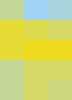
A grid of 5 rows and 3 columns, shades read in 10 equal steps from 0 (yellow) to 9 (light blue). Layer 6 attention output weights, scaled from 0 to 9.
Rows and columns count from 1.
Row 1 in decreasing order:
9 8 5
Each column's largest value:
5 9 8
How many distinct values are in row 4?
2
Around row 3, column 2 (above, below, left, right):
2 3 1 0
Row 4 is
5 3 3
